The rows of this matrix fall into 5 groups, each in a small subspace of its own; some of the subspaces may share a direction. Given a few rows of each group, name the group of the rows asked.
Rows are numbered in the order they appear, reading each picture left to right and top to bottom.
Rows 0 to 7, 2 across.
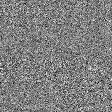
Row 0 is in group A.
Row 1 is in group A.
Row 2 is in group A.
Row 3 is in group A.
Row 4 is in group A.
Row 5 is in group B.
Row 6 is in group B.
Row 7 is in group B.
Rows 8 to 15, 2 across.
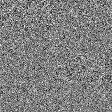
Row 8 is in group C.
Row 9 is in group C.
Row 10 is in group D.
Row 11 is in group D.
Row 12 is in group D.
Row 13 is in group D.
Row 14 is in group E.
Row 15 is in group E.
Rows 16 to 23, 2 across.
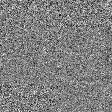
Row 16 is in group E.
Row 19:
A
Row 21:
B
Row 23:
D
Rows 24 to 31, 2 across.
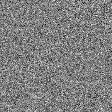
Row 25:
D
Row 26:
C
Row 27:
B
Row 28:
C
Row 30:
B
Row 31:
D
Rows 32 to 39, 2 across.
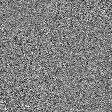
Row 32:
D
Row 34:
C
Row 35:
B
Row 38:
A
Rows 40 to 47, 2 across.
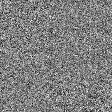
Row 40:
E
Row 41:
C
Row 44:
D
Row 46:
E
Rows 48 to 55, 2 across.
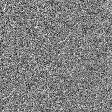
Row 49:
D
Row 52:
E
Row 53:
B
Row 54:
E
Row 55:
A
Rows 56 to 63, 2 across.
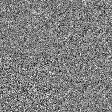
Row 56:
B
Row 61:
D
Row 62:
E
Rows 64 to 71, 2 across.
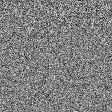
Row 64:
C
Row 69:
B
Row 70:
E
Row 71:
C
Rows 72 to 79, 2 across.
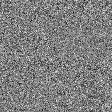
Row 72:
E
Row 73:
E
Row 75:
E
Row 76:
C
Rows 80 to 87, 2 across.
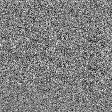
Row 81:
C
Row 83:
A
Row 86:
E
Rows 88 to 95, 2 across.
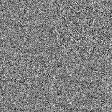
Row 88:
B
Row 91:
A
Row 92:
A
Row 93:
D
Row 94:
A
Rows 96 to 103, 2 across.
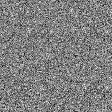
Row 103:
C
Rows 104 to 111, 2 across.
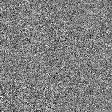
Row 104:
A
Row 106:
A
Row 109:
D
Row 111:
E
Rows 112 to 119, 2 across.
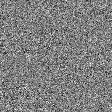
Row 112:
E
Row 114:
A
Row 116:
E
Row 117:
E
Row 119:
D
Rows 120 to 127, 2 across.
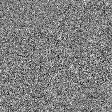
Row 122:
C
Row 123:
A
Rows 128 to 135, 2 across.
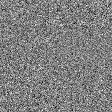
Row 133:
D
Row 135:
E
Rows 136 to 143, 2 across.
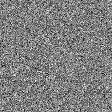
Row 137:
B
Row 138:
E
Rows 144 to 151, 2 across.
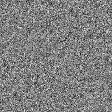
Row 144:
C
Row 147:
E
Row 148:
A
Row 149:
B
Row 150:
C
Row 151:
B
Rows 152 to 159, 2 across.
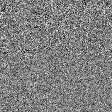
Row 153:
C
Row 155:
D
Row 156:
A
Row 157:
B
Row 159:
A
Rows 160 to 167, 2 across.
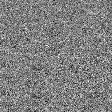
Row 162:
A
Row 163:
E
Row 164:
B
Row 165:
C
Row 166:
B
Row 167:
B
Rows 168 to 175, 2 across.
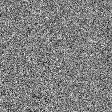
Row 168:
A
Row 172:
E
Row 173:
D
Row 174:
A
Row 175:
C
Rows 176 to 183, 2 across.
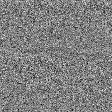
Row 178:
B
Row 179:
B
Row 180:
C
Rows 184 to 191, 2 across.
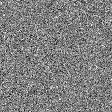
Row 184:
D
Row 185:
D
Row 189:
A
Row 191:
D
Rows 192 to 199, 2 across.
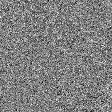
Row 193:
A
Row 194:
B
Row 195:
B
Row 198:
E
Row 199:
D
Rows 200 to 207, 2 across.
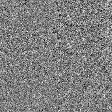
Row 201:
D
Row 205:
E
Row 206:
D
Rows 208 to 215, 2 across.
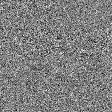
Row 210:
C
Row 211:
A
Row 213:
A
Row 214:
E
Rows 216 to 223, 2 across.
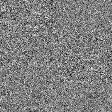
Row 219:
A
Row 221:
B
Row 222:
B
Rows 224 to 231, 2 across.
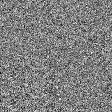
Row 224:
C
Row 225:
A
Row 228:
D
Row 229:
C
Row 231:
D
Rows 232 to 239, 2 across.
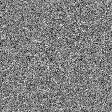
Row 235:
D
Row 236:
C
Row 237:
A
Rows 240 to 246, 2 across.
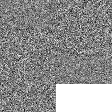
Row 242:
C
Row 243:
B
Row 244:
A
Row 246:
C
